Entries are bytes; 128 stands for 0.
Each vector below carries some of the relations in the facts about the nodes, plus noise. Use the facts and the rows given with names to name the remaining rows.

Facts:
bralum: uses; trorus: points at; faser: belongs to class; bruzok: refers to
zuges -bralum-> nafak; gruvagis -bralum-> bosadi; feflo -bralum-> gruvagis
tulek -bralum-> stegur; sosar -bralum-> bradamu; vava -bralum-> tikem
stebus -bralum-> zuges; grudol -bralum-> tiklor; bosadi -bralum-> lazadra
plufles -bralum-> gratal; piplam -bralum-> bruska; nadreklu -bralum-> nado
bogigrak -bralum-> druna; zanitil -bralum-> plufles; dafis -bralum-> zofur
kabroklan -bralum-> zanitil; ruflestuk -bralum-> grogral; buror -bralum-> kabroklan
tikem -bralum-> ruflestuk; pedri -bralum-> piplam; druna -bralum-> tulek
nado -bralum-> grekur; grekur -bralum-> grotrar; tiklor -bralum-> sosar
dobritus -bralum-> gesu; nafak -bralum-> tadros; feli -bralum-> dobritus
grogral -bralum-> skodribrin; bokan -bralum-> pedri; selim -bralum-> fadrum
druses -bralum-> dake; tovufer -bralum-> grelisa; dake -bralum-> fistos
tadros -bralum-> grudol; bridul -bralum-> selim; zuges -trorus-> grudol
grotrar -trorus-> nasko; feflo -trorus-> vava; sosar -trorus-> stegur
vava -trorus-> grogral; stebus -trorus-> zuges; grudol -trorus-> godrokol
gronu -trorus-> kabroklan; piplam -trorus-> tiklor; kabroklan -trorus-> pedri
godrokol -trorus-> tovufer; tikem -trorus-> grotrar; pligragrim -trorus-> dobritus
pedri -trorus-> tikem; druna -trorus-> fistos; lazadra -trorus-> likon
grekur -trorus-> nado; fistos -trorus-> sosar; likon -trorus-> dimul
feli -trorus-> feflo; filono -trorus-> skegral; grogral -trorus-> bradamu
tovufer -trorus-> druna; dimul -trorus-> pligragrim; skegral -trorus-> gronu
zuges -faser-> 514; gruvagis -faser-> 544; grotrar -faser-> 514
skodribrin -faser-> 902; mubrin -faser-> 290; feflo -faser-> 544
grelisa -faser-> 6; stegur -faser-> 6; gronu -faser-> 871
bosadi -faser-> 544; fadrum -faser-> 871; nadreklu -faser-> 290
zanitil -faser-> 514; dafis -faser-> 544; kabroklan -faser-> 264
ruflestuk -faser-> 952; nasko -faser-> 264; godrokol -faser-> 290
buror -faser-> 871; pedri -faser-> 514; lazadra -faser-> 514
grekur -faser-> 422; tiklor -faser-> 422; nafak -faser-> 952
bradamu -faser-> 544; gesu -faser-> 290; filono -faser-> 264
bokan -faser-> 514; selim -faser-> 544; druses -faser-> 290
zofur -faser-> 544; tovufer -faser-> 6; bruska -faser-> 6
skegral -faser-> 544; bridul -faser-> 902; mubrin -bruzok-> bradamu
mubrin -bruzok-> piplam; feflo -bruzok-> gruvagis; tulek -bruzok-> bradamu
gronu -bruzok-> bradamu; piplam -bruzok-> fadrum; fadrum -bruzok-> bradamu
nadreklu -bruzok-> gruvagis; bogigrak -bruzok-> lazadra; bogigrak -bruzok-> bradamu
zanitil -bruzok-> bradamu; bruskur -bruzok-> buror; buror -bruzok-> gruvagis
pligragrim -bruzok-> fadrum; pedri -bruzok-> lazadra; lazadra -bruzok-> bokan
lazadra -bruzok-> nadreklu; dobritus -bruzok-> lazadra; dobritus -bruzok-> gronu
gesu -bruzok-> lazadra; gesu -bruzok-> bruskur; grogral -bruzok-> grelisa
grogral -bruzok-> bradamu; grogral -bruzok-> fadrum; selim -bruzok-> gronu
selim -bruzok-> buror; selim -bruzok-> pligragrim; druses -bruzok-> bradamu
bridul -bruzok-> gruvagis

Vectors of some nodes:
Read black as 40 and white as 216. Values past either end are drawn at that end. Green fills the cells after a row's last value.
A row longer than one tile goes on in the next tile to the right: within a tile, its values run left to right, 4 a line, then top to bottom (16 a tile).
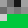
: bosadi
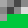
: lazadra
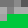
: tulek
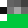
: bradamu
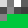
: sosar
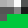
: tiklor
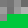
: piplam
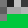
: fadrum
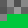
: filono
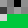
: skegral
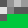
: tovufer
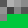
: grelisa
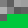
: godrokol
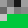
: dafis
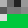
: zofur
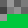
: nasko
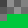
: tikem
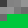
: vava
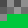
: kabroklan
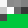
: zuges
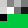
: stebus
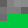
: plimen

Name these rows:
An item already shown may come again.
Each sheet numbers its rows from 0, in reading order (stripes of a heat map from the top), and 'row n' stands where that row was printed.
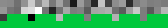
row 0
nadreklu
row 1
stebus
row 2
dafis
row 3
fadrum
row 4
pedri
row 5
gesu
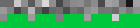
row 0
fistos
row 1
stegur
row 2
gratal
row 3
bokan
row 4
bosadi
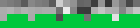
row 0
druses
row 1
druses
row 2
nafak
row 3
gronu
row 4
zanitil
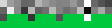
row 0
nafak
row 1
bridul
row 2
bruskur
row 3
bradamu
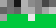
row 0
gruvagis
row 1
zanitil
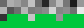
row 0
bridul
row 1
selim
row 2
feflo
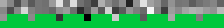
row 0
lazadra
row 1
ruflestuk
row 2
grudol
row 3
buror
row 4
grotrar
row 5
nafak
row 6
mubrin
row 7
bogigrak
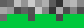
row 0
druna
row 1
tadros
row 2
grekur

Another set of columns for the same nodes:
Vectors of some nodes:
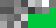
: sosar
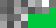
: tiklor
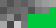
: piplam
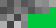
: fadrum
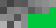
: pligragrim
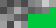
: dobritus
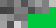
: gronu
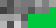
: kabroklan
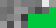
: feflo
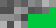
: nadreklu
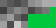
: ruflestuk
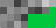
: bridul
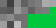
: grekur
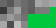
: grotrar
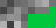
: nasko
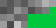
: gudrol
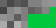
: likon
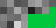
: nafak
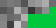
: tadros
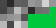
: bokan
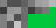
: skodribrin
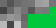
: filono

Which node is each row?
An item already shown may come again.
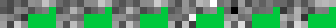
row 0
bogigrak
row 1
bruskur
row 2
bruskur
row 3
bradamu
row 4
tovufer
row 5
pedri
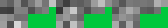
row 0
gronu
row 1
lazadra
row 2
gruvagis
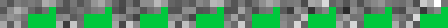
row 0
gruvagis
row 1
mubrin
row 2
bogigrak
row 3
buror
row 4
fistos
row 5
grudol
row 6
godrokol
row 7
sosar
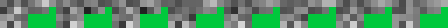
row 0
gesu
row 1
stebus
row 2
nafak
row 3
zanitil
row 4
druna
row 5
buror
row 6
fistos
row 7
skegral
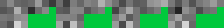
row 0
zuges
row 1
dafis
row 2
gratal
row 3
godrokol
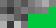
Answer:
druses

